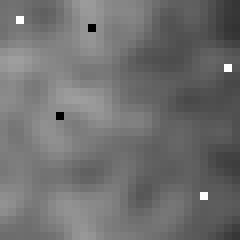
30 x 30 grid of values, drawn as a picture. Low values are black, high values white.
The middle right is the calmest part. There is an overall slope up to the left. The distribution is heavy-tailed on both sides. Five lone cells stand out: three far higher and two far lower than their neighbours. There are no regular stripes.
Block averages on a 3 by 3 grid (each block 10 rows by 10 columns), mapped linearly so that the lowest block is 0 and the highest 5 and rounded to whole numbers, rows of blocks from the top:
540
540
431
